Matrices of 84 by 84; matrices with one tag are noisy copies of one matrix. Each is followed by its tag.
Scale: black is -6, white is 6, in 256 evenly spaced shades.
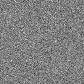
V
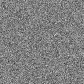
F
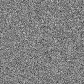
V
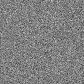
V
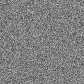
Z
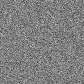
V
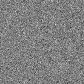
V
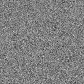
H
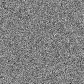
F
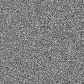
V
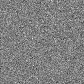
V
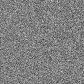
V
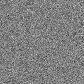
Z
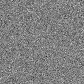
Z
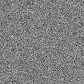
Z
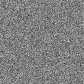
F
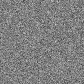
V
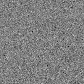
H
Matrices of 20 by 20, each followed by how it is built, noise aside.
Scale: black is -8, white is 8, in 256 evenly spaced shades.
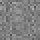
low rank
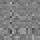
low rank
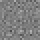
low rank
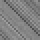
Toeplitz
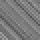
Toeplitz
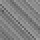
Toeplitz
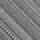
Toeplitz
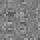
low rank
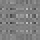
low rank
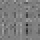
low rank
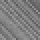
Toeplitz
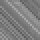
Toeplitz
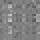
low rank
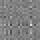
low rank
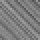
Toeplitz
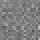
low rank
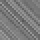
Toeplitz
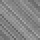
Toeplitz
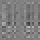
low rank
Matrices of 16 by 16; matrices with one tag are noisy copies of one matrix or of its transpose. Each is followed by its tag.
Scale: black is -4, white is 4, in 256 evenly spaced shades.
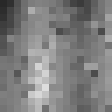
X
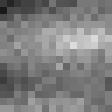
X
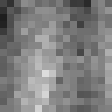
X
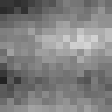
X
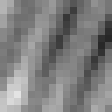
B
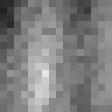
X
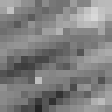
B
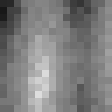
X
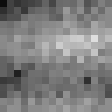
X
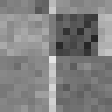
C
